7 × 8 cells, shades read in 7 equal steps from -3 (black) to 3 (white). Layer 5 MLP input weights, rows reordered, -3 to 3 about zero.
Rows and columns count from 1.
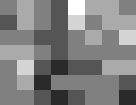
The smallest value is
-2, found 4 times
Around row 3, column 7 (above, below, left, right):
1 0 1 2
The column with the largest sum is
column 2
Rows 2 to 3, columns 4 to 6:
-1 2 0 / -1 0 1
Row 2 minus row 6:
-1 0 2 -1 2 0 1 2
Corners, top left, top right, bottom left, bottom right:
0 0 0 -2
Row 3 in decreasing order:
2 1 0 0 0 0 -1 -1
